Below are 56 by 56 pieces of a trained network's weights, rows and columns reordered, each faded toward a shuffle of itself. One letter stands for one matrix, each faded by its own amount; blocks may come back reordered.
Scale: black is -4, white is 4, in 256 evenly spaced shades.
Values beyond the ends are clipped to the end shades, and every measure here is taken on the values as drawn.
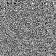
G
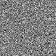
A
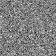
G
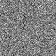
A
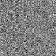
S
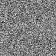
A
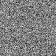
A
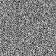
G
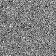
G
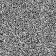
A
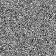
A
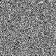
G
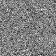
G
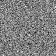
A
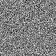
A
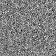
A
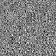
S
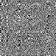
S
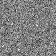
A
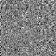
S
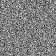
A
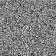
A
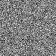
A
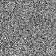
G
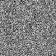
G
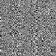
S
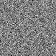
A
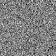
G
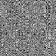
S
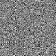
S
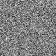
A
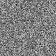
A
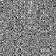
S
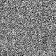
G
